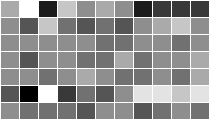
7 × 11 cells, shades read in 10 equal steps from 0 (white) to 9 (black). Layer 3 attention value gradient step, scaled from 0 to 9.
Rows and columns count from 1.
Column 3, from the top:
8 2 4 4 5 0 5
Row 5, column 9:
4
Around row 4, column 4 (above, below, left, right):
4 4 4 5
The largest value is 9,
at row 6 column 2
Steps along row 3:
same same same same up same down same up down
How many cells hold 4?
28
